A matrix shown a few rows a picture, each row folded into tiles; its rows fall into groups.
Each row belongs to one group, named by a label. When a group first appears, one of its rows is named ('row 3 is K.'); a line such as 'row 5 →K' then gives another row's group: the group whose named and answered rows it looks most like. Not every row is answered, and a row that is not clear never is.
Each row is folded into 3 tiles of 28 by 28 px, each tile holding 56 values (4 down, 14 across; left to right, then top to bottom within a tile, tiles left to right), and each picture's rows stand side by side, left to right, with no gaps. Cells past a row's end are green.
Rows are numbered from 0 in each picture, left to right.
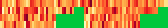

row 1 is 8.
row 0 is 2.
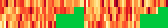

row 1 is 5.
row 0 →8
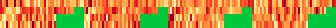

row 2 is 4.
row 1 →8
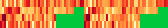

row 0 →4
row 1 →4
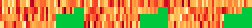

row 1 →4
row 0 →2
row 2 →8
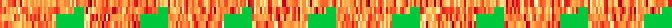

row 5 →8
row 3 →2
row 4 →5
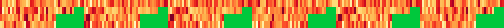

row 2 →4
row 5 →2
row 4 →4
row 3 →8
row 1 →4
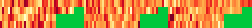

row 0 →5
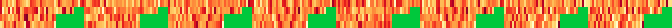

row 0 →2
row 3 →2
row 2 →2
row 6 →5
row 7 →5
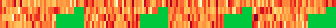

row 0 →8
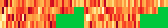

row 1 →8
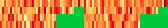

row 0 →5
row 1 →2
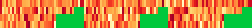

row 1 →5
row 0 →2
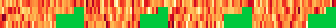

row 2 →4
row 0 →4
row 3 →2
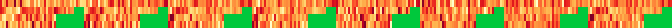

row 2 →4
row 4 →2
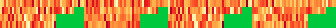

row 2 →5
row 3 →8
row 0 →5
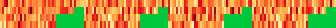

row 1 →5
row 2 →2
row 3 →5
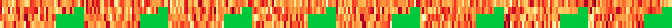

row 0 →2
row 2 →2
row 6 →4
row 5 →8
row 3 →8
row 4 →2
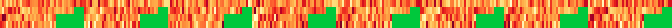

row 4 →4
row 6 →4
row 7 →4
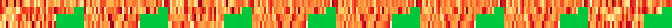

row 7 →5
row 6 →2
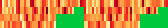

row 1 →2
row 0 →2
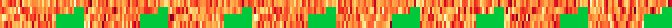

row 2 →4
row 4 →5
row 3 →8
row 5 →5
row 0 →8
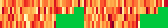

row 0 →5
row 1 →2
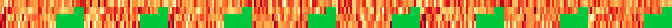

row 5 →4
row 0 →4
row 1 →8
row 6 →8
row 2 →4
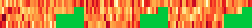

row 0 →4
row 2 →5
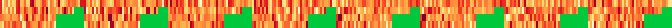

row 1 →2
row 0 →2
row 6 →8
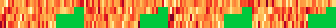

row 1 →5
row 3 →8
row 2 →4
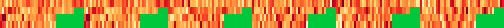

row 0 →4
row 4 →8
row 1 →4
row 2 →8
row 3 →2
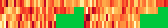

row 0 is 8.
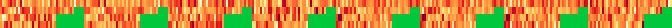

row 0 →8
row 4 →4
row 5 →4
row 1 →8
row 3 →2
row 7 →5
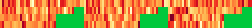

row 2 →4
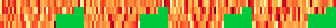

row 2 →2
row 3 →2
